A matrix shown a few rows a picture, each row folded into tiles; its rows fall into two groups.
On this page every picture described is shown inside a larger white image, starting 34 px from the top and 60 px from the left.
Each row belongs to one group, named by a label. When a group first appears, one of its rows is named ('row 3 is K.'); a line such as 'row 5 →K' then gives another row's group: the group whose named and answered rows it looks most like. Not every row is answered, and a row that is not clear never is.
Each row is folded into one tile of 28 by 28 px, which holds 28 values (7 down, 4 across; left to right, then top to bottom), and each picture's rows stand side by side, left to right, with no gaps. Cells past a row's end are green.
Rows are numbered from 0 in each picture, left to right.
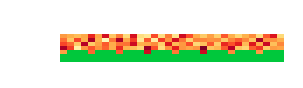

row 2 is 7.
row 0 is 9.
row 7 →7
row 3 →9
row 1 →7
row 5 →9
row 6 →9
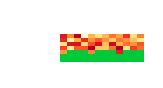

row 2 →9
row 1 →9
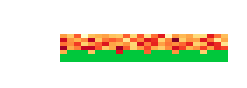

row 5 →7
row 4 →7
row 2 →9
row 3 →7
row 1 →7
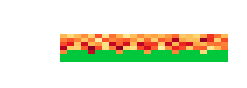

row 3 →9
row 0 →9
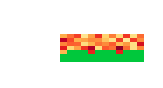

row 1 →9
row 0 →7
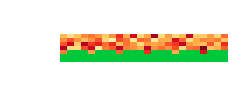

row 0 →9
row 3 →9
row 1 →9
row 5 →9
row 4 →7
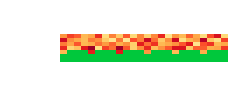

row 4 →7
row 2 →9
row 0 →7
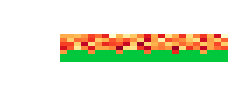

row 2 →9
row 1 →7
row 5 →7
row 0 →9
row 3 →7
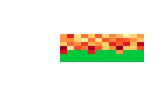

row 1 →9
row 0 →9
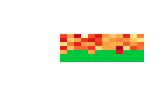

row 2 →9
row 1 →7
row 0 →7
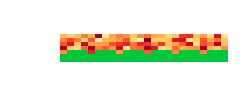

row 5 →7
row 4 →7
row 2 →9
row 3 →7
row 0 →9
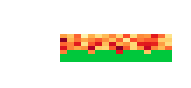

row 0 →7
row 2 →9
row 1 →9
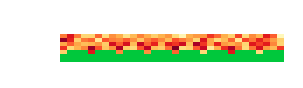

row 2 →9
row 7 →7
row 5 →7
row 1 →9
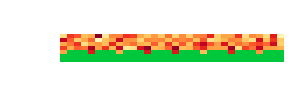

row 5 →9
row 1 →9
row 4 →9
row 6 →9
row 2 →7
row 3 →9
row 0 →7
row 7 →7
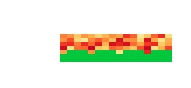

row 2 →7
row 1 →9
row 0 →9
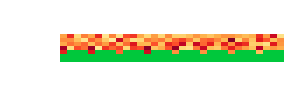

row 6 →7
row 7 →7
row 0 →9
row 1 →9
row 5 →9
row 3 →9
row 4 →9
